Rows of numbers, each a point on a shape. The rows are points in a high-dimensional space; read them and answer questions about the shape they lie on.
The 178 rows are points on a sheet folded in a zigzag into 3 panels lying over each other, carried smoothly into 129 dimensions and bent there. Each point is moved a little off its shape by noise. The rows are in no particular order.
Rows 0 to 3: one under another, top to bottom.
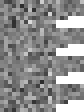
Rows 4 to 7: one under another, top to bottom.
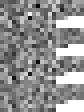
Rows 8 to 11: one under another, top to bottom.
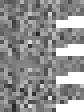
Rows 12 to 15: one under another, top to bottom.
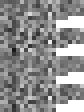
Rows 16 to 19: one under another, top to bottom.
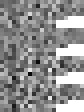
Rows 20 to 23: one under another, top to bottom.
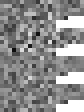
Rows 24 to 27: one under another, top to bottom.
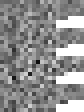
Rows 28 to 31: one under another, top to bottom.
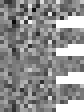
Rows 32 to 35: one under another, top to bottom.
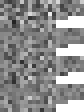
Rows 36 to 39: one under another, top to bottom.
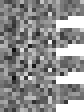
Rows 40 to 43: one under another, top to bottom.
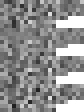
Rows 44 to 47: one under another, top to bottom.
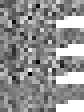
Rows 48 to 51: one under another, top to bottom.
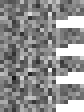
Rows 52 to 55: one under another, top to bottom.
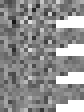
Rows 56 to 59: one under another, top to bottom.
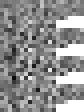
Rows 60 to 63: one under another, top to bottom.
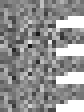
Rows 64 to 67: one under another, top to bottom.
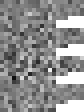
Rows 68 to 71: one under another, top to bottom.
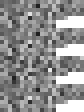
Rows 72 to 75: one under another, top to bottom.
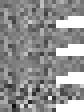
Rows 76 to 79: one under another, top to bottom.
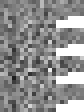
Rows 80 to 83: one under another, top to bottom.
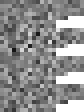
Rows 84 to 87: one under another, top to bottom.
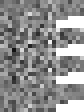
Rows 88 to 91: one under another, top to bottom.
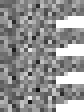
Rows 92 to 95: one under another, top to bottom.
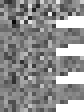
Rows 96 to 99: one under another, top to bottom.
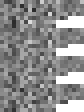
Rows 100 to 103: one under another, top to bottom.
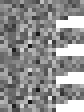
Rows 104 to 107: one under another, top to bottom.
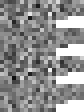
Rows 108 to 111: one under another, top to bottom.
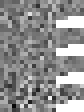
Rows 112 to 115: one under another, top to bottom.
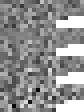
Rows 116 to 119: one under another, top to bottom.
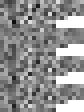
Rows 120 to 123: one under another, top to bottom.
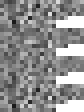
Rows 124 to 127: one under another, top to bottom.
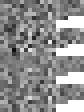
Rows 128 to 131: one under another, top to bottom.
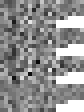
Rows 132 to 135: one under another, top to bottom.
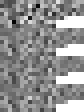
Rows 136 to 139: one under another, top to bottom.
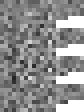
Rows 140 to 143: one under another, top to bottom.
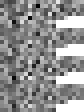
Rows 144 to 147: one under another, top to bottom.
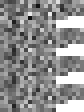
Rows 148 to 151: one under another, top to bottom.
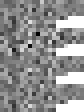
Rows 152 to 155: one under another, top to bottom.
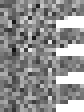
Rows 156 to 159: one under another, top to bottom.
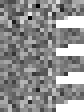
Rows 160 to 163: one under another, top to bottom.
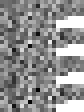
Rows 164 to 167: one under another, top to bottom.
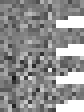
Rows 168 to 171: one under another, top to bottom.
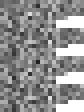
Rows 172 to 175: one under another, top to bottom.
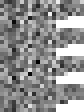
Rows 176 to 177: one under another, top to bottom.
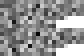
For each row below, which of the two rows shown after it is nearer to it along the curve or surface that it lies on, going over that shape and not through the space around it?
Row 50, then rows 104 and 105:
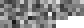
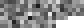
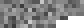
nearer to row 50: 105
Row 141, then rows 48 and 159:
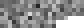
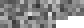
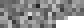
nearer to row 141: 159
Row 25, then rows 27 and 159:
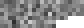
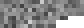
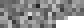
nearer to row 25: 27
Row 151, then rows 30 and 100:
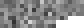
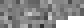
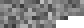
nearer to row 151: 100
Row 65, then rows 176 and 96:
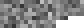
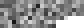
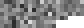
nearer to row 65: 96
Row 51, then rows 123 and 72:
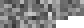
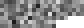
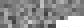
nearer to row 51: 123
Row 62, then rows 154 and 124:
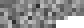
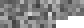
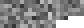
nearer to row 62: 154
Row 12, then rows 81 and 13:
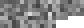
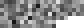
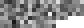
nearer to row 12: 81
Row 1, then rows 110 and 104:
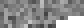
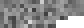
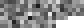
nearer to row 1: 104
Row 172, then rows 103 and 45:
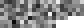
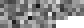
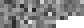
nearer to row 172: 45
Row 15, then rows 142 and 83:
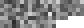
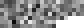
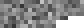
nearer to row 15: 83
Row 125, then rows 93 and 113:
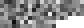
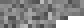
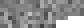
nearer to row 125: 93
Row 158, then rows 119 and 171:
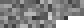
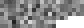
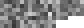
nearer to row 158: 171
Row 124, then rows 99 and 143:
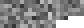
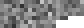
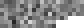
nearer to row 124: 99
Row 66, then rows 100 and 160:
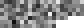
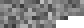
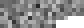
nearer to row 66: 100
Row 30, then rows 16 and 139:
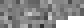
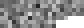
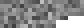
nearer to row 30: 16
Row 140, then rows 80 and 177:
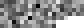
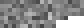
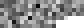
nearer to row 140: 177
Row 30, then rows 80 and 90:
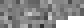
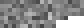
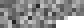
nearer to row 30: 90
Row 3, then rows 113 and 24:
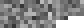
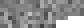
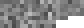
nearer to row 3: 24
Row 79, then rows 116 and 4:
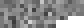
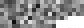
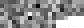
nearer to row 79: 116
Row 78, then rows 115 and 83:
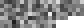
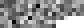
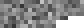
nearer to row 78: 83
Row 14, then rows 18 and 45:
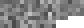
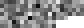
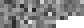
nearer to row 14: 18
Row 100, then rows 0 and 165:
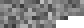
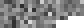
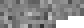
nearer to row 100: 0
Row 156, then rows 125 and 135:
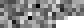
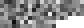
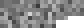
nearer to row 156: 135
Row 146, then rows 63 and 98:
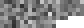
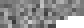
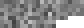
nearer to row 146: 98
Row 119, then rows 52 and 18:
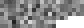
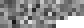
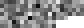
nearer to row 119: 52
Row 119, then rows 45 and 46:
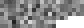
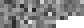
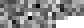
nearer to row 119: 46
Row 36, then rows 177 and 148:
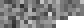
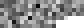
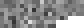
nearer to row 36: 148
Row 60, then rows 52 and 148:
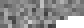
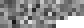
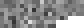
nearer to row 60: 52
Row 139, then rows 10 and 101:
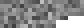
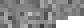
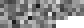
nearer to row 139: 101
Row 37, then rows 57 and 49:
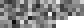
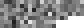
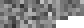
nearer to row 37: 57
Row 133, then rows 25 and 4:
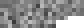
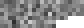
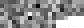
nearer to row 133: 4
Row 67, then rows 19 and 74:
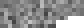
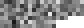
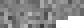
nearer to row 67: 74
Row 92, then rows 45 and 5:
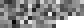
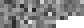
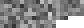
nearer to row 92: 45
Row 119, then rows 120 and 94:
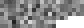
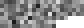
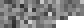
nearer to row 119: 120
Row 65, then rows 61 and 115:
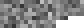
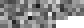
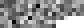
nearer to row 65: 61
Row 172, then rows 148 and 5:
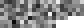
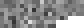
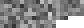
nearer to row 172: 5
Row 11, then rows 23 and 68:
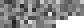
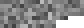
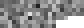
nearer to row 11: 23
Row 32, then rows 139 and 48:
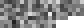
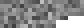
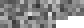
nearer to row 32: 139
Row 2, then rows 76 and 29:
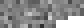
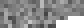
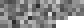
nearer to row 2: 76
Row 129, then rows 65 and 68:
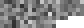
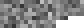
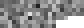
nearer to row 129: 65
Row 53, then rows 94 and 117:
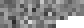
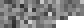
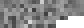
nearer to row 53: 117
